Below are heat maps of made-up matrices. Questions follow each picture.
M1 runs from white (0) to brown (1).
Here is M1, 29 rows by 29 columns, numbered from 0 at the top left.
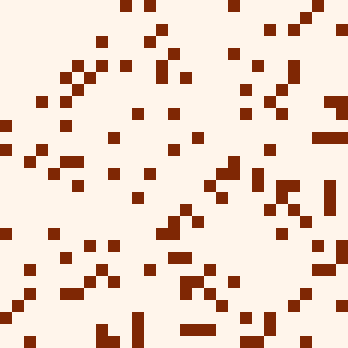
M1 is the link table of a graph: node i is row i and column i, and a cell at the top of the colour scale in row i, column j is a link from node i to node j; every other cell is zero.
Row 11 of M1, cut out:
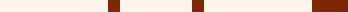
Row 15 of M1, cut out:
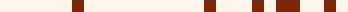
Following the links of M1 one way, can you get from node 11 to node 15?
yes
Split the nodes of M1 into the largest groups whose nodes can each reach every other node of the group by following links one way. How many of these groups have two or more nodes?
1
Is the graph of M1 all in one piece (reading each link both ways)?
yes
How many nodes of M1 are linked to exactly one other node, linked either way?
1
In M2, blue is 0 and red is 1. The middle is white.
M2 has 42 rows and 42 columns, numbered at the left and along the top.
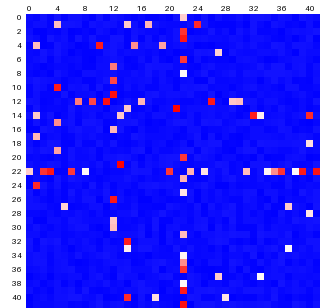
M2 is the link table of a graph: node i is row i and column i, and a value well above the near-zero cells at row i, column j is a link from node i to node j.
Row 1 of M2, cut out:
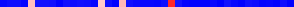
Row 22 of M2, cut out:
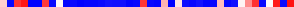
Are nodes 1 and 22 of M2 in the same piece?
no
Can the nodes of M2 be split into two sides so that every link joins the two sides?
yes
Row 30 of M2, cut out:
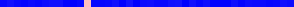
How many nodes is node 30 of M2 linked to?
1
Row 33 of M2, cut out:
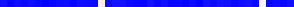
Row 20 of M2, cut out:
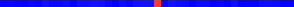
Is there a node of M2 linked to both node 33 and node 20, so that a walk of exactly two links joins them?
no
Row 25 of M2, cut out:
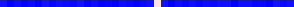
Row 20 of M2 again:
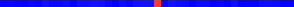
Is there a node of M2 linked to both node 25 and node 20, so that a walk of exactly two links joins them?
yes
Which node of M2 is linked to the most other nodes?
node 22
